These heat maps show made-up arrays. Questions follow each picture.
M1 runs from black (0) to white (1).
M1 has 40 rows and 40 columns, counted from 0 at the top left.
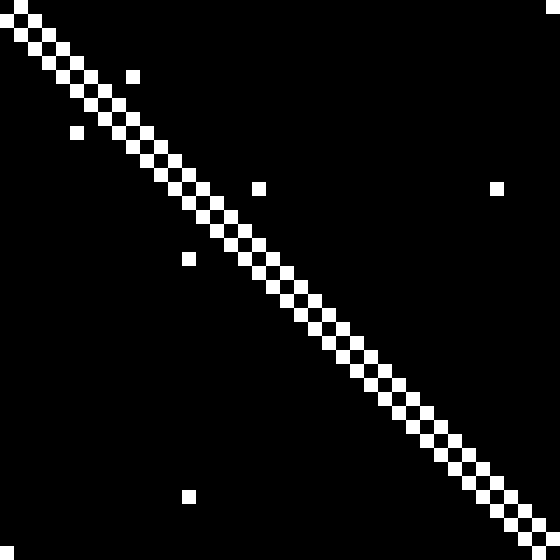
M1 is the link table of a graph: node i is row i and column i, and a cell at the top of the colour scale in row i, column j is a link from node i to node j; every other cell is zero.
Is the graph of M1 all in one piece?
yes
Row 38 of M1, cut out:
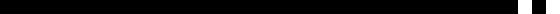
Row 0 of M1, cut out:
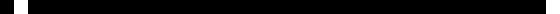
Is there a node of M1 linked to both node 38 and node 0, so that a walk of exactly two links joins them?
yes
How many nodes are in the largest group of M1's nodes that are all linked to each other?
2
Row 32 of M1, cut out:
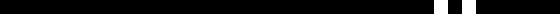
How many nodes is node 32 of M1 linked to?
2
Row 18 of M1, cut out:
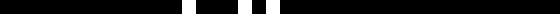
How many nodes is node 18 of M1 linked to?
3
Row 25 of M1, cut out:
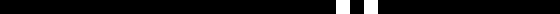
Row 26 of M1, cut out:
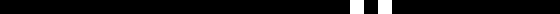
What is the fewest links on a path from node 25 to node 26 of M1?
1
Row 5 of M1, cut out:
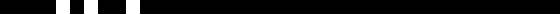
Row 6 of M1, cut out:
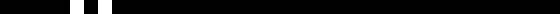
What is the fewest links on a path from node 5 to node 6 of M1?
1
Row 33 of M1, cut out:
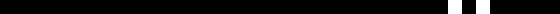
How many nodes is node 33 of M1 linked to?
2
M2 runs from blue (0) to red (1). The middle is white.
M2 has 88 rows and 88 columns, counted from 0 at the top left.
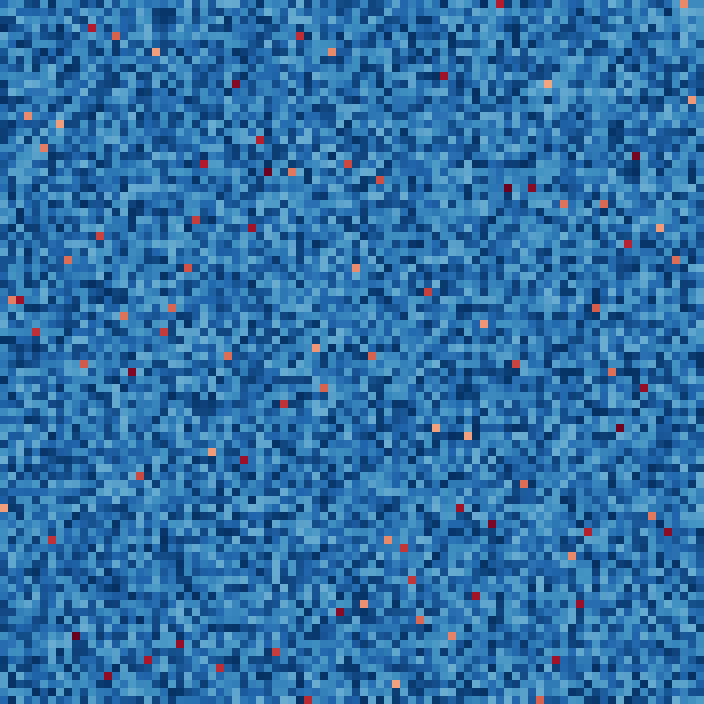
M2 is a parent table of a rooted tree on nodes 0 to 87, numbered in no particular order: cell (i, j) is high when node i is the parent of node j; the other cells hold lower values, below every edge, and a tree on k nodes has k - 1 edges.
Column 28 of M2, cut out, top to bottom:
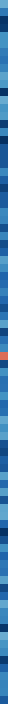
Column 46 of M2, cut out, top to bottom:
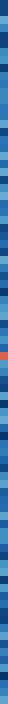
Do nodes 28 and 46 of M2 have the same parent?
yes
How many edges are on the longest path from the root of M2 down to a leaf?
11
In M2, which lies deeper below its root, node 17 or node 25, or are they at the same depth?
node 25
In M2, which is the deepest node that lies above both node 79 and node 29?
6
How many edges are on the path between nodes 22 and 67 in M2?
3
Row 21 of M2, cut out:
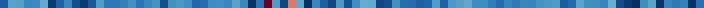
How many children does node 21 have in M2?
2
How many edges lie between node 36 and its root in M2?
3
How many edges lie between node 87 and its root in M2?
0
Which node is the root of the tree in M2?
87
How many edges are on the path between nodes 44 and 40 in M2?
7
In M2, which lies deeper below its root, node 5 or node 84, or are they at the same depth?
node 5
